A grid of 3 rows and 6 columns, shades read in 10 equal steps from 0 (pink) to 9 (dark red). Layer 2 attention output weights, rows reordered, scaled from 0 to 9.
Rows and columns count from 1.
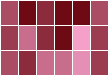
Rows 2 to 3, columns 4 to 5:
9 0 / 3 1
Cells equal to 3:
3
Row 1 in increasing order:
5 5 7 9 9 9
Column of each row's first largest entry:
2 4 2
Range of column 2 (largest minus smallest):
6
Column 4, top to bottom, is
9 9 3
